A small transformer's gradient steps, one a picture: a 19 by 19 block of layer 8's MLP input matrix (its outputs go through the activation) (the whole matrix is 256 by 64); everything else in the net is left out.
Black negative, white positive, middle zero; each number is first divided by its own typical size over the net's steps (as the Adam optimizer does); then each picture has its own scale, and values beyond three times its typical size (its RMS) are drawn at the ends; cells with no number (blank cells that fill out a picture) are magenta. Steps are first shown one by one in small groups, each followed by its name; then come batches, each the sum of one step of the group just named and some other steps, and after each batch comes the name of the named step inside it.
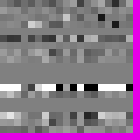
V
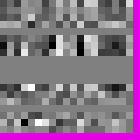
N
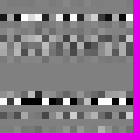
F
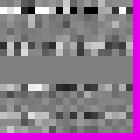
N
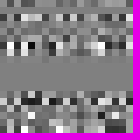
F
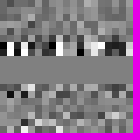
N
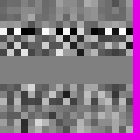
N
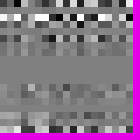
N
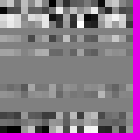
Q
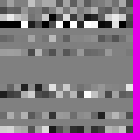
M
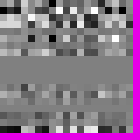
Q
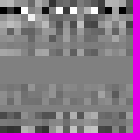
Q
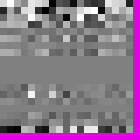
Q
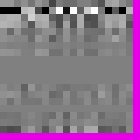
Q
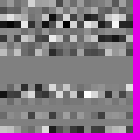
M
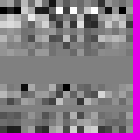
Q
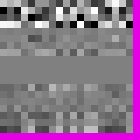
Q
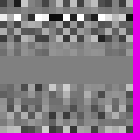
M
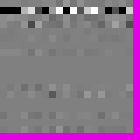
M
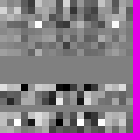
M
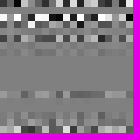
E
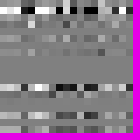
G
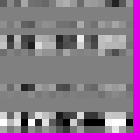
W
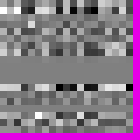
G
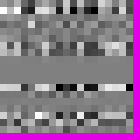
G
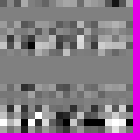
W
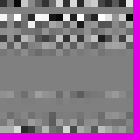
E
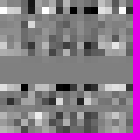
G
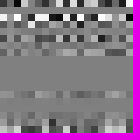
E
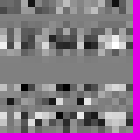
W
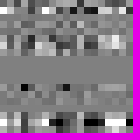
W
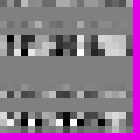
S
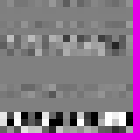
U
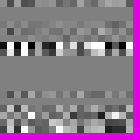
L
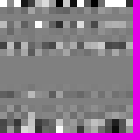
L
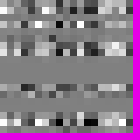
S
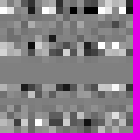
L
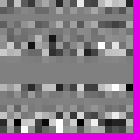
L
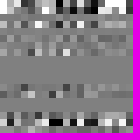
U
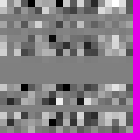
U
